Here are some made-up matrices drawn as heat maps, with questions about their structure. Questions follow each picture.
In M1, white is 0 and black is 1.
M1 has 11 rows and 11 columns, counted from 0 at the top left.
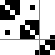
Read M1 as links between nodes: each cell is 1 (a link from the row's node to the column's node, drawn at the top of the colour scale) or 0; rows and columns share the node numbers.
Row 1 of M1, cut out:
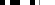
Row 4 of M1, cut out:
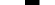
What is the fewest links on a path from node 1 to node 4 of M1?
2
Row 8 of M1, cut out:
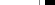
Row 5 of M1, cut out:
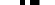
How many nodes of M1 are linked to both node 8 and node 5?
0
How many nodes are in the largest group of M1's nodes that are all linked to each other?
4
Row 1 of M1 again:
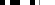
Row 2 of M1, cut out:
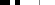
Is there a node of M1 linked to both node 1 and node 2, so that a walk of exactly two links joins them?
yes
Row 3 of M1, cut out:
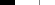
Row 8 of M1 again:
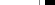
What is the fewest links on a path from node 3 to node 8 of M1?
5
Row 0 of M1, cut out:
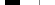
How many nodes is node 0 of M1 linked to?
3
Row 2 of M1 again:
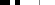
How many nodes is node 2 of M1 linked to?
3
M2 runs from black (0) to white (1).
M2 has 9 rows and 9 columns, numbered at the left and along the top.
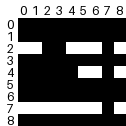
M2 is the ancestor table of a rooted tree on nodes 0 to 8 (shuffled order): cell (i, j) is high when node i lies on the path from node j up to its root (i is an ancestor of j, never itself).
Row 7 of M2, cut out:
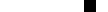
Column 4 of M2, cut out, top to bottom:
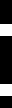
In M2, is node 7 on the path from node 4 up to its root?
yes
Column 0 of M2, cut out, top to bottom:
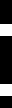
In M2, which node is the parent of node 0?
2
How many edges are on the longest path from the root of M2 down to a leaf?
3
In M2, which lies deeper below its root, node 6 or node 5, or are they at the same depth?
the same depth
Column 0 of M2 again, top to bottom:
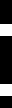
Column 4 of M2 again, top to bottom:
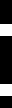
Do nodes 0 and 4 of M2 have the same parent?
yes
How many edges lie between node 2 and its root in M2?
1
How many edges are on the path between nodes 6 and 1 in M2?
3
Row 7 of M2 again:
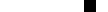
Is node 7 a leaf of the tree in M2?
no
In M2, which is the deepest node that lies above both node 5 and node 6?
4
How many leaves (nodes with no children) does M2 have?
6
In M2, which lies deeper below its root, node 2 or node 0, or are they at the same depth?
node 0
